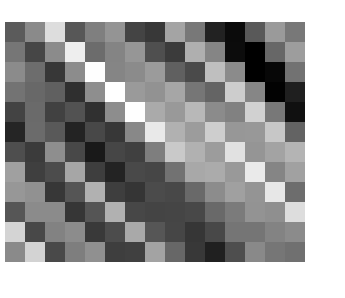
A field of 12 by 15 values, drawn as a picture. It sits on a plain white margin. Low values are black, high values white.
Mirror symmetry: none. Slope: none. Grain: diagonal, down to the right.
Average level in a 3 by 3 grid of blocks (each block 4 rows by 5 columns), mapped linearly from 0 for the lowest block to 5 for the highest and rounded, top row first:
3 3 0 / 0 4 5 / 3 0 3
